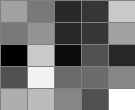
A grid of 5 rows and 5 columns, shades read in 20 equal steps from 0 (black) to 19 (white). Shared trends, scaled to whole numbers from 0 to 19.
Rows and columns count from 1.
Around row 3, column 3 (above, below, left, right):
3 8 15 6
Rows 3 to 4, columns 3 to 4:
1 6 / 8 8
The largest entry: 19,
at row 5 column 5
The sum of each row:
43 39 25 50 62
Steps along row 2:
up down up up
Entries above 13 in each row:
1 0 1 1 2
